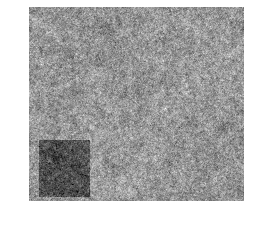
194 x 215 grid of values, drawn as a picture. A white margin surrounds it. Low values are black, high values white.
The values are skewed, with a long tail toward low values. In the bottom left lies a patch that is lower than the rest. The halves do not mirror each other. There are no regular stripes. The bottom left is the ninth with the lowest average. The texture is blotchy.
